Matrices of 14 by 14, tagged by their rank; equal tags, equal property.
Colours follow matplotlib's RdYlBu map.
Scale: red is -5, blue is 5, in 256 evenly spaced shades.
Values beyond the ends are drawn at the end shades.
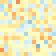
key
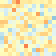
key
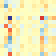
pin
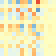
pin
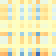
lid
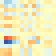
pin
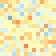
key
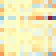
pin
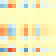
lid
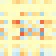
pin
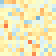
key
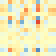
pin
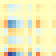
lid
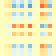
lid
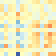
pin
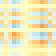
lid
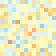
key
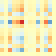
lid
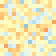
key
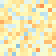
key
